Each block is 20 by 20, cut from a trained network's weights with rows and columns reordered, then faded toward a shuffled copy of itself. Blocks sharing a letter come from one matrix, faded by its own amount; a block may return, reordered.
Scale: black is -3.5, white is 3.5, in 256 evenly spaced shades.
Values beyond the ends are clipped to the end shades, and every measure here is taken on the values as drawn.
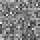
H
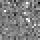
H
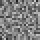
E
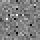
H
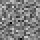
E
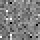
H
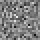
H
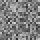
E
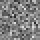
H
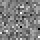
H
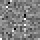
H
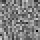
E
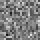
E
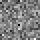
H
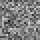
E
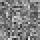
E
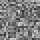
E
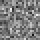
E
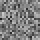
E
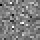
H
